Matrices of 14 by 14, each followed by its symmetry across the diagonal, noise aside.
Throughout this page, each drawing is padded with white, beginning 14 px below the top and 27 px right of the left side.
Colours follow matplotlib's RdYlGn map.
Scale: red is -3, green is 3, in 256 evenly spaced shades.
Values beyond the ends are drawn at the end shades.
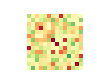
symmetric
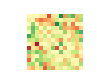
antisymmetric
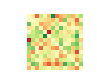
antisymmetric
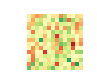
neither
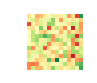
neither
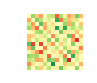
antisymmetric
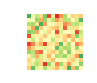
symmetric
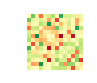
symmetric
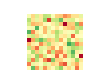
neither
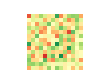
symmetric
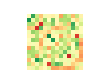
symmetric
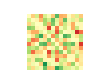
antisymmetric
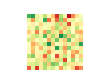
neither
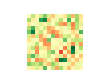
symmetric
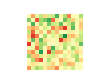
antisymmetric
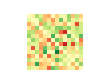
antisymmetric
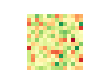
neither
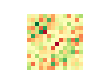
symmetric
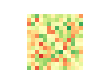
antisymmetric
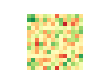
neither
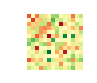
symmetric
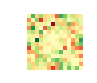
antisymmetric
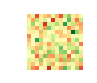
neither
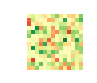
neither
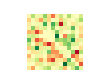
antisymmetric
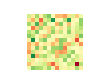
symmetric
